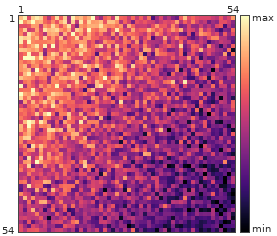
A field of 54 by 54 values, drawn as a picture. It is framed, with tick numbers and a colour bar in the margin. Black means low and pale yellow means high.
The histogram is bell-shaped. The bottom right is the ninth with the lowest average. There are no regular stripes. Values rise toward the top left. The halves do not mirror each other.
